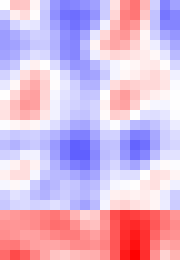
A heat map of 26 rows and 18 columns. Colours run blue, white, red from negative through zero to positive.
Seam: horizontal, 80% of the way down, the bottom part higher. Ninth with the highest average: bottom right. Grain: blotchy. Lone odd cells: none.
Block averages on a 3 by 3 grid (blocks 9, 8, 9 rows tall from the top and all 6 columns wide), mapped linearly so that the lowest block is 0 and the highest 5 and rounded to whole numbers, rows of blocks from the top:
1 0 2
2 0 1
4 3 5
